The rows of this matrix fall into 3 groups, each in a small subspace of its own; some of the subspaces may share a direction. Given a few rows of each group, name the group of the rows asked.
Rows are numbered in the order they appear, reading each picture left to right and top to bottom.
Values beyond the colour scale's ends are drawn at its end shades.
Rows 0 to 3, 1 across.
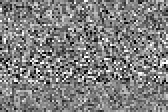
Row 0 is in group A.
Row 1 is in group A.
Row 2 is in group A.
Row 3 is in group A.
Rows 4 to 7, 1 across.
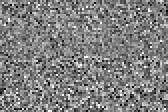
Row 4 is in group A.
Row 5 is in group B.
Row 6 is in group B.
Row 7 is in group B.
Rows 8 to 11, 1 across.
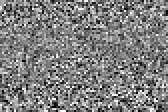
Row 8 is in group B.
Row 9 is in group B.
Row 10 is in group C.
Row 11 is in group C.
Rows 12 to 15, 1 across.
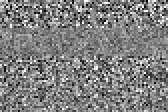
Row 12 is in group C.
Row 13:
A
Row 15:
A
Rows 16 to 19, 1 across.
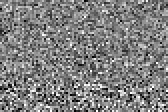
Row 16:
A
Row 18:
B
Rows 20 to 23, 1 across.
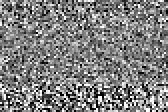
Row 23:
A
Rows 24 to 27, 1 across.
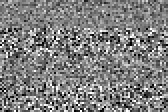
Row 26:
A
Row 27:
B
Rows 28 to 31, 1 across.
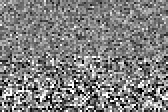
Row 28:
B
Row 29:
C
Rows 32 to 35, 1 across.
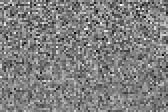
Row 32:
A
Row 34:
A
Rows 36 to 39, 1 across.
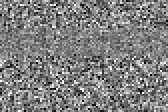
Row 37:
B
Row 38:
B
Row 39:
A
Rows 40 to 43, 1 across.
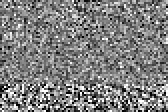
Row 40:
B
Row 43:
A
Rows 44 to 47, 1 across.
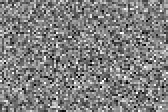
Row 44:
B
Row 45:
A
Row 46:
B
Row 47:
C
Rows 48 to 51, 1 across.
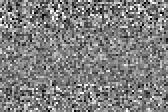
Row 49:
A
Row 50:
A
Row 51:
B
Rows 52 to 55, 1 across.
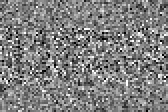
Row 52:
B
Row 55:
A
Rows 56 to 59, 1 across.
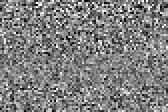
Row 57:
A
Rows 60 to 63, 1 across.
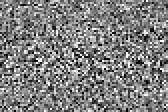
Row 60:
A
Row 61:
B
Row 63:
B
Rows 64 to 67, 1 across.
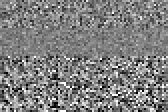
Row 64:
C
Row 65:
C
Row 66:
C
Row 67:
C
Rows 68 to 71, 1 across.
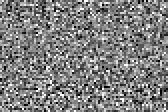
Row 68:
B
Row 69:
C
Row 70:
A
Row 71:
B
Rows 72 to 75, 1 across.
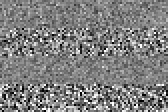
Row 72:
A
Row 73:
C
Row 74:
A
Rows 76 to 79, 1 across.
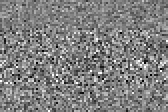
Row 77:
A
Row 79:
B
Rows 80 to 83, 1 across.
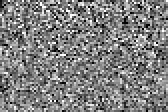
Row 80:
A
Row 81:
C
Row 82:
C
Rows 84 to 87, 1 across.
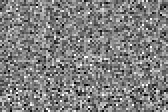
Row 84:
B
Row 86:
B
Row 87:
C
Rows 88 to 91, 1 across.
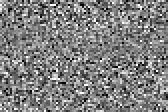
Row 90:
C
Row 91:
A
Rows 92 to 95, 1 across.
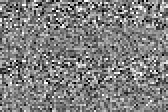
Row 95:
A
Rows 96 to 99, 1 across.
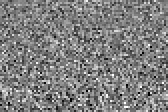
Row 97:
B
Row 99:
A
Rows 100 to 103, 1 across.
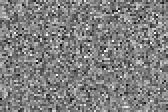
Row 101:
C
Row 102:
C
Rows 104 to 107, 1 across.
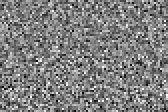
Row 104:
B
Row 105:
C
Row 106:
C
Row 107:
A
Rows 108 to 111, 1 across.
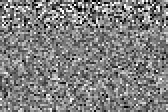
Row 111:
A
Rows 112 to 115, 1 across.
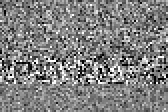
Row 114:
A
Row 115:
A
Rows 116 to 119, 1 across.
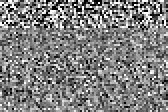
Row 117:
C
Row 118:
A
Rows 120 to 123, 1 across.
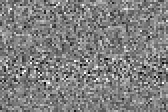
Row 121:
A
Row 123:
B
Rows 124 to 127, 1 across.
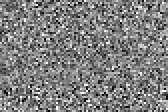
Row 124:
C
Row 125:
A
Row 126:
C
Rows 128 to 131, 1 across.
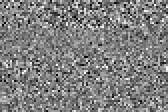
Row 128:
B
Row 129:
B
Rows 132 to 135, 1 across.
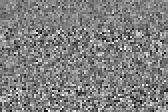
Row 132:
C
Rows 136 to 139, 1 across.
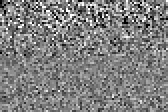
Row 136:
A
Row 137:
A
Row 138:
C
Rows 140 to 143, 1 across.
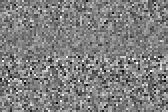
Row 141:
B
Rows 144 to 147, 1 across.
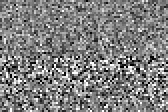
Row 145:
A
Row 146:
B
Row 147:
C
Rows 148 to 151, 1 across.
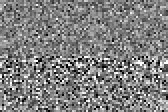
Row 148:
B
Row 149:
C
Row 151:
A
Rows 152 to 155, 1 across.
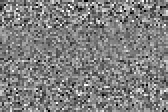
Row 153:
A
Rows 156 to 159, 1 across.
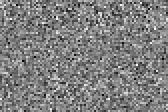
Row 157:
B
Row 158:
C
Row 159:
A
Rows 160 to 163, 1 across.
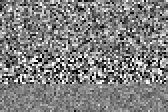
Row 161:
B
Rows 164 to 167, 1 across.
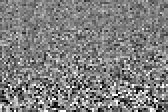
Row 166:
B
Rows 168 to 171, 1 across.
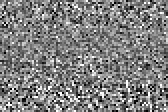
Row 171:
A
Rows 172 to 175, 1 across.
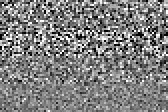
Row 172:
A
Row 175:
A
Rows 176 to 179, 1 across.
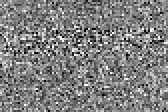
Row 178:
A
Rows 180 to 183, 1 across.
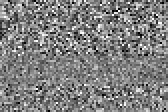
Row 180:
C
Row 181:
A
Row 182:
A
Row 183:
C
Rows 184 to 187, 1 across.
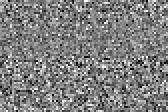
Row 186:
C
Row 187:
A
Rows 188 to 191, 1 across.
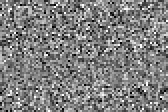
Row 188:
A
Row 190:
A
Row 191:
B
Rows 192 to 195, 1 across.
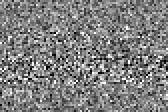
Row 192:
B
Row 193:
A
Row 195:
A
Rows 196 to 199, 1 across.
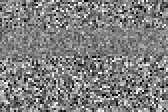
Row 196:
C
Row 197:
A
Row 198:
B
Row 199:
C
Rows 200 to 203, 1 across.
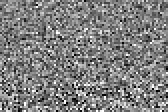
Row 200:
C
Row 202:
B
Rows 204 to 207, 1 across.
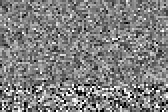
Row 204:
A
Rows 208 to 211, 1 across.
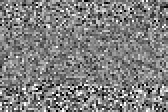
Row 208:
A
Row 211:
C
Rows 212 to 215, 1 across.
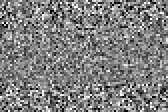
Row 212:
B
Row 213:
B
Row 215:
B
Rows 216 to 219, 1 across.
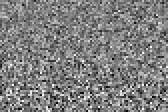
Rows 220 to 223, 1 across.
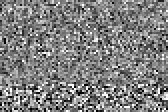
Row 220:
A
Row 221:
A
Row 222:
C
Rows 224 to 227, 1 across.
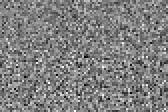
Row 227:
A
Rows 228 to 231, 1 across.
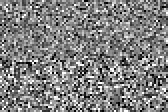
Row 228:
A
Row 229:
B
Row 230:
A
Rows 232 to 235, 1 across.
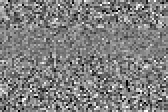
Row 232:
C
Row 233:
A
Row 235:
A
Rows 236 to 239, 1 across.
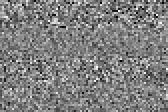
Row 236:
C
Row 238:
A
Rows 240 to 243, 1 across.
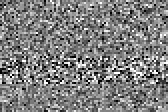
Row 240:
B
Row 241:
B
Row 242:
C
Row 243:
C
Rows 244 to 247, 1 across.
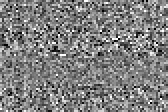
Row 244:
C
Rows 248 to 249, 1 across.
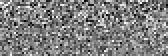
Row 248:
A
